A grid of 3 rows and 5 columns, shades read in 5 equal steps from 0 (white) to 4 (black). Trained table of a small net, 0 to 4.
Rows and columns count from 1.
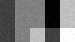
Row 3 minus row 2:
0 0 -1 -1 -1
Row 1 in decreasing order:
4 3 2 2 1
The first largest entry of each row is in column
4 4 1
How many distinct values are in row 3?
4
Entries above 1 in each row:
4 4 3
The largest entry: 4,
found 2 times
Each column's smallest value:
3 2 1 3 0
